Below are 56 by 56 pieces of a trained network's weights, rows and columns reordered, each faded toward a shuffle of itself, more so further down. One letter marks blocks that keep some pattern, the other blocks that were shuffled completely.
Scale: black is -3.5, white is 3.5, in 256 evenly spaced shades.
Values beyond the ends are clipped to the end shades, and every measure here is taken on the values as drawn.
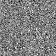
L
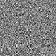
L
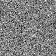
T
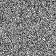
T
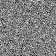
T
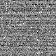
L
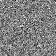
T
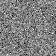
T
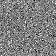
T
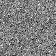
T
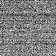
L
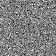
T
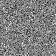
T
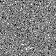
T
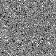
L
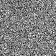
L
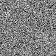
T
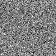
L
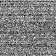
L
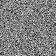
T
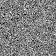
T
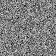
T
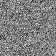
T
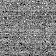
L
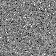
T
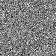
T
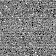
L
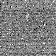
L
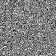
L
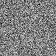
T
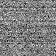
L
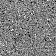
T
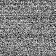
L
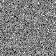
T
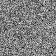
T
